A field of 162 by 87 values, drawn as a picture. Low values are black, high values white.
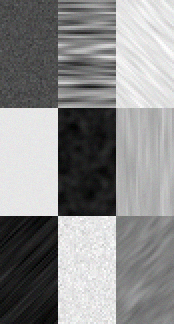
The table splits into 3 rows of 3 panels. Panel 1,1: low, fine-grained, faint in contrast. Panel 1,2: middling, streaked across, strong in contrast. Panel 1,3: very high, slanting down to the right, faint in contrast. Panel 2,1: very high, flat. Panel 2,2: very low, blotchy, faint in contrast. Panel 2,3: high, streaked downward, faint in contrast. Panel 3,1: very low, slanting up to the right, faint in contrast. Panel 3,2: very high, fine-grained, faint in contrast. Panel 3,3: middling, slanting up to the right, faint in contrast.
